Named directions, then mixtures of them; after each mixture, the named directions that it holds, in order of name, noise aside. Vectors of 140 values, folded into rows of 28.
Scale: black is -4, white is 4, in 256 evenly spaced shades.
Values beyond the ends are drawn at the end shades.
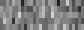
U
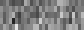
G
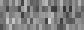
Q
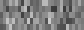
Q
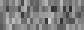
Q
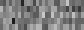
G, U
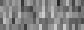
U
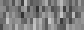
G, Q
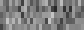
Q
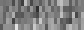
G, Q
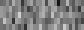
U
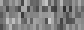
Q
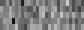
G, U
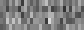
Q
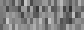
G, Q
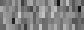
U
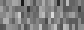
Q, U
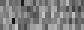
G, U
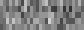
Q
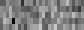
G, U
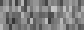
Q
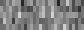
U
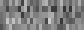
Q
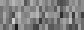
G
